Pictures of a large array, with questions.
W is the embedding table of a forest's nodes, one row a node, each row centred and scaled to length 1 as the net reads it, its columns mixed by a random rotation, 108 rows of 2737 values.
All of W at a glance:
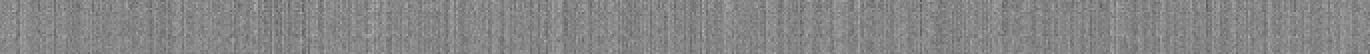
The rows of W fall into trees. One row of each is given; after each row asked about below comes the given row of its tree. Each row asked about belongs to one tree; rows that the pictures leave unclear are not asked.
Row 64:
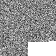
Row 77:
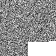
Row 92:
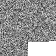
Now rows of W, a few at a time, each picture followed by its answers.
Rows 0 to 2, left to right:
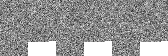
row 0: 64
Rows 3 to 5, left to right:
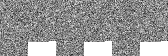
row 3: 92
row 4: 77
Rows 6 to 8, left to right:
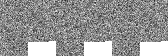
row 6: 92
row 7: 77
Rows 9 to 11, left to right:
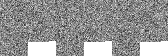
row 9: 92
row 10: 64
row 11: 92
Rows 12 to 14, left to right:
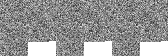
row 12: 92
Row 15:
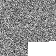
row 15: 92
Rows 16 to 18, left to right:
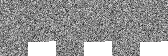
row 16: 64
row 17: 64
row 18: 64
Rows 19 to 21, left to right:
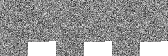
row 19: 92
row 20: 92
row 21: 92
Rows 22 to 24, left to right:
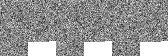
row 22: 92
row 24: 77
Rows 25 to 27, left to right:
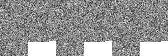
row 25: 77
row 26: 77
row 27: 92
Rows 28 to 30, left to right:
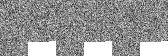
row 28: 77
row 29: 64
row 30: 92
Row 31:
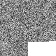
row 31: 92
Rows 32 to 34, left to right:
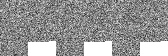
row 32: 77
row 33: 77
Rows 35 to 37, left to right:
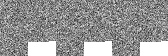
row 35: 92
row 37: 64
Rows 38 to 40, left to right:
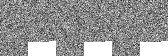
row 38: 77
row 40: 77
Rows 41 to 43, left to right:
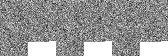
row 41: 92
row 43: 92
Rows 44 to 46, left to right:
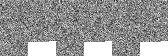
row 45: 92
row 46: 92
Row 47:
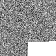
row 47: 92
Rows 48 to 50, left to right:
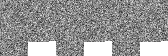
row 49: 64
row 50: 77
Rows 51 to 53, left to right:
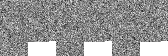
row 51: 92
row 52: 77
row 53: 92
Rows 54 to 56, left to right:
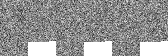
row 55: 64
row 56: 77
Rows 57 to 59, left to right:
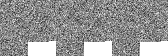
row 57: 77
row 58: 92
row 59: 92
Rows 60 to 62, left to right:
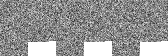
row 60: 64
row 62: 92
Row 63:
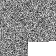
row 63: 92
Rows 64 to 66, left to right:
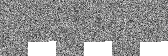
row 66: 64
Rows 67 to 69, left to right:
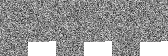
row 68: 92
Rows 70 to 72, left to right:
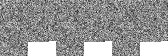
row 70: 92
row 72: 92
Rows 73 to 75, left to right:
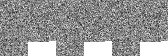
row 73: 77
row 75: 77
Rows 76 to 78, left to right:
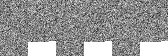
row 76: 64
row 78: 77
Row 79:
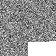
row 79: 92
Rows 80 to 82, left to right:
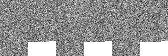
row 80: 64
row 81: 77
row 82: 77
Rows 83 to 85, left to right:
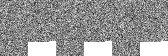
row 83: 77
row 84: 77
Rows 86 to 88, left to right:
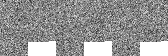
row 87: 77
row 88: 64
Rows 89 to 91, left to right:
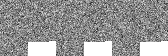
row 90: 77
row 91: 92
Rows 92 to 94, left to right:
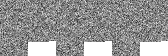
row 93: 92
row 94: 64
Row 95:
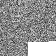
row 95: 77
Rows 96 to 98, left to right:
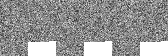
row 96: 64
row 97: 92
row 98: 77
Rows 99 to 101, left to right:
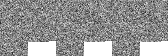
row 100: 92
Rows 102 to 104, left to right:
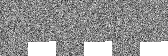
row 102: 64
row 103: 77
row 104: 64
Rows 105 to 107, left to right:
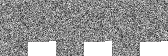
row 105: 92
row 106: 77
